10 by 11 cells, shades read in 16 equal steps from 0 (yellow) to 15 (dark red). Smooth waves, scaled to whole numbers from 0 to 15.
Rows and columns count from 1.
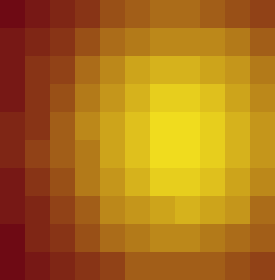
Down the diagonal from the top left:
15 13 11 7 4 2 1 3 7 10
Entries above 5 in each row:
11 11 6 5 4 4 5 6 11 11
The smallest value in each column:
13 11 9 6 4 2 0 0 1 3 5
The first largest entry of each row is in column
1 1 1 1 1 1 1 1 1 1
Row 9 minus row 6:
2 2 3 3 4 5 6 6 6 5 4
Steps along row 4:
down down down down down down same up up up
